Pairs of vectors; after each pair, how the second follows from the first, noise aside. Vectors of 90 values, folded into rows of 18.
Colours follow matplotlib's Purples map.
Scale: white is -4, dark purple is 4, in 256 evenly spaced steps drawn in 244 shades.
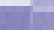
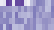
sign-scrambled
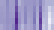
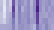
reversed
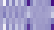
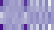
reversed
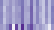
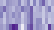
sign-scrambled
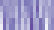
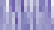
reversed
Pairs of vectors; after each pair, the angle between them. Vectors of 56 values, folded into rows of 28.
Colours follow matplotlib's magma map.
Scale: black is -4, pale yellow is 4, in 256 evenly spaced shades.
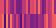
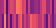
nearly opposite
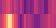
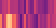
nearly parallel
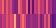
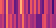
partly aligned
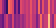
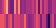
nearly opposite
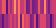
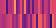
partly aligned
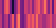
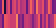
orthogonal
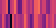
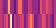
nearly opposite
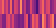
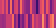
nearly parallel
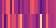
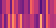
nearly parallel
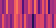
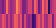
nearly parallel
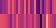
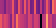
nearly parallel
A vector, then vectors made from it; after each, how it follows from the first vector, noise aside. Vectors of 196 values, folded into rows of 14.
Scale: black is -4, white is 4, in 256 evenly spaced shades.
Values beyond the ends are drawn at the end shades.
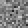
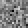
copied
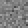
shrunk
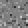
partly zeroed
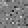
partly zeroed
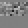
partly zeroed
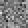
wrapped around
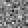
copied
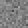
shrunk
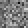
wrapped around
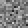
copied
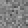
shrunk
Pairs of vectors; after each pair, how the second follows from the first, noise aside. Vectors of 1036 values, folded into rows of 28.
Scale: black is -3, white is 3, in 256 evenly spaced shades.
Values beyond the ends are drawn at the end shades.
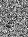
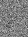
shrunk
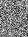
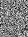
sign-scrambled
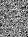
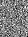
sign-scrambled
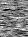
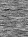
shrunk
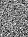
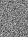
shrunk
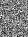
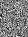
sign-scrambled
